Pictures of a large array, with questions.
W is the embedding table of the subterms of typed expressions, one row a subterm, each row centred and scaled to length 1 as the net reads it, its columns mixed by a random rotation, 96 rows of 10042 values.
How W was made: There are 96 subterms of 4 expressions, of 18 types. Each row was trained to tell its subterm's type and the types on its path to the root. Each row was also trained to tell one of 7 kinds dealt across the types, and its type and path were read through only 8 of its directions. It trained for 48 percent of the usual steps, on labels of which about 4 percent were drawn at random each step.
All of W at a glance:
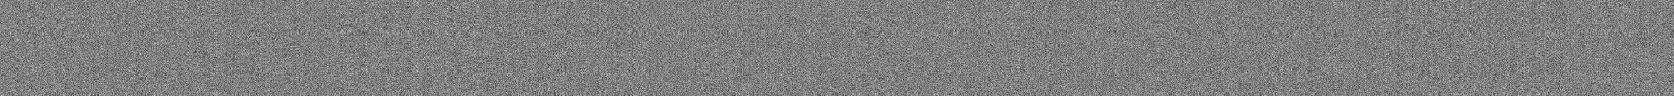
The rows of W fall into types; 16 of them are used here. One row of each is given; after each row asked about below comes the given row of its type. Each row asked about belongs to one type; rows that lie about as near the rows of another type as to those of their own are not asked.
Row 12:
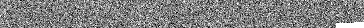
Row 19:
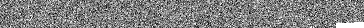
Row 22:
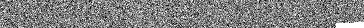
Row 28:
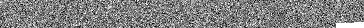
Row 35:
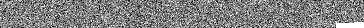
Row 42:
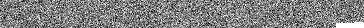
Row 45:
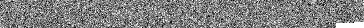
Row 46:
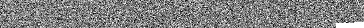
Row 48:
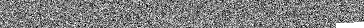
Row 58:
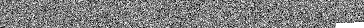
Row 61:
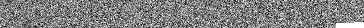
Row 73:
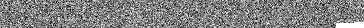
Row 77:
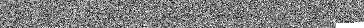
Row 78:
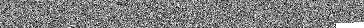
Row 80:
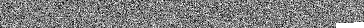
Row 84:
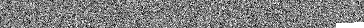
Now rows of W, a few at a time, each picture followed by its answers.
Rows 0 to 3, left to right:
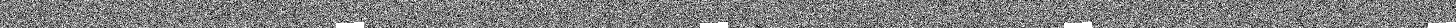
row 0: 77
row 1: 61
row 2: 84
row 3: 19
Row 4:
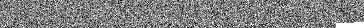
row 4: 48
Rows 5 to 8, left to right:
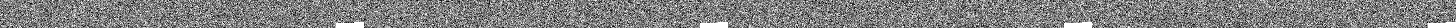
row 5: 77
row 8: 46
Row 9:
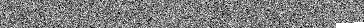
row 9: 80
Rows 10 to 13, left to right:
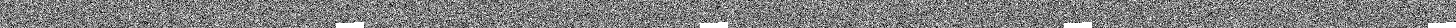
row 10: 45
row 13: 80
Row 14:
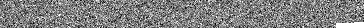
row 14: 78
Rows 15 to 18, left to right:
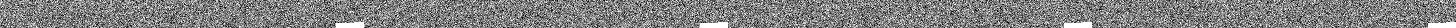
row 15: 12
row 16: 61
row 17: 84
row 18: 19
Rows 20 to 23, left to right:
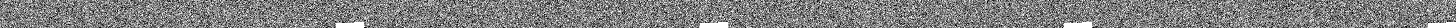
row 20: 45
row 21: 61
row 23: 58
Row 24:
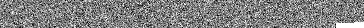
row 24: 35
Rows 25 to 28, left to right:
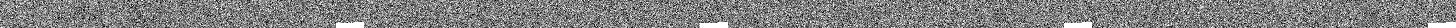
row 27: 84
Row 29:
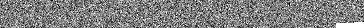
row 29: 19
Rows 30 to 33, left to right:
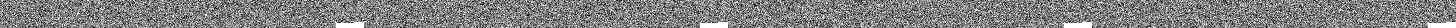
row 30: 77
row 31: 77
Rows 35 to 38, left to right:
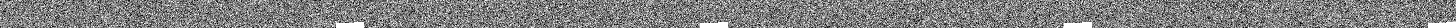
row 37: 12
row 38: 42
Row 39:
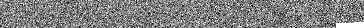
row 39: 28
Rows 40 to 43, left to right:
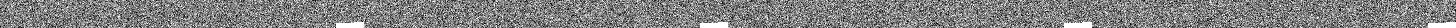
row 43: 84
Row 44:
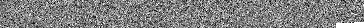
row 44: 78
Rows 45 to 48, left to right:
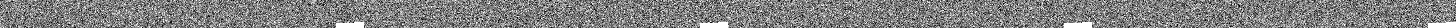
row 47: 45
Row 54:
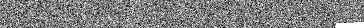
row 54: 73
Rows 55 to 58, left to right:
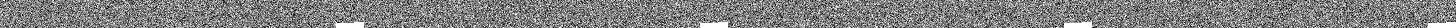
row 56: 35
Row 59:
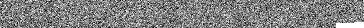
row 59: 45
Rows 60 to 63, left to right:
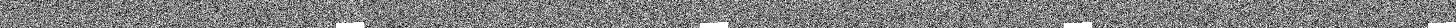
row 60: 80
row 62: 46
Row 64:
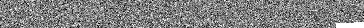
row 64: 48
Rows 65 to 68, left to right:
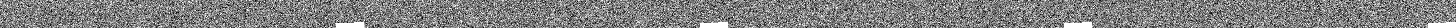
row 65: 12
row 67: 28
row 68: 80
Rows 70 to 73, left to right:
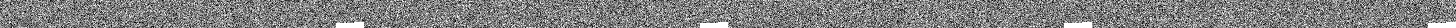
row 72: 45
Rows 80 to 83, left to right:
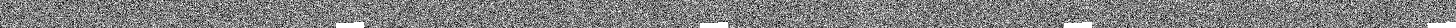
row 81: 61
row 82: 73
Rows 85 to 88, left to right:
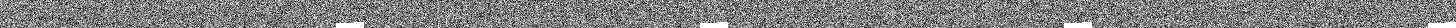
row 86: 80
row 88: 84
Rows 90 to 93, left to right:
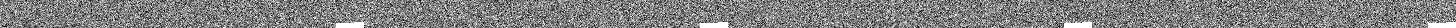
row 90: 61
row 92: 42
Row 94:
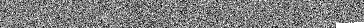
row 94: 35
